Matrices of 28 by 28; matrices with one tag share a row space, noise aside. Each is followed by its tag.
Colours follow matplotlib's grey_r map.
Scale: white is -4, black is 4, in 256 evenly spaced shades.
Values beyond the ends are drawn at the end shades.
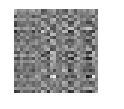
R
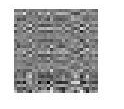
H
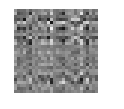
H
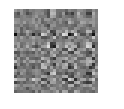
R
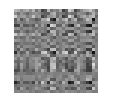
R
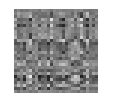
H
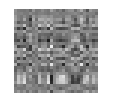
H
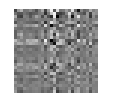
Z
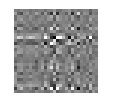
Z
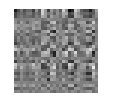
R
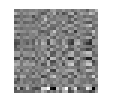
R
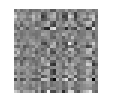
R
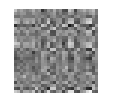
R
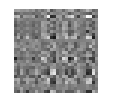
R
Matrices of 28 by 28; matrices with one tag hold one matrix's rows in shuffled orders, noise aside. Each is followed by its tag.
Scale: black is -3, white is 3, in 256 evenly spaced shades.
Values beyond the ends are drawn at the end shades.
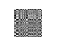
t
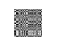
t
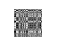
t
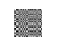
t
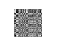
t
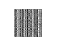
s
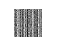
s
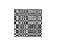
t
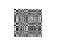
t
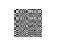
t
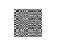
t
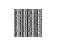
s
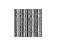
s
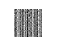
s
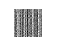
s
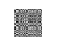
t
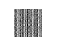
s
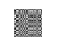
t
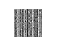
s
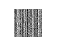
s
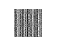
s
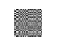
t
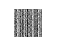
s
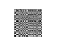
t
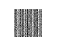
s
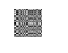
t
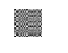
t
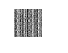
s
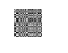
t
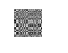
t
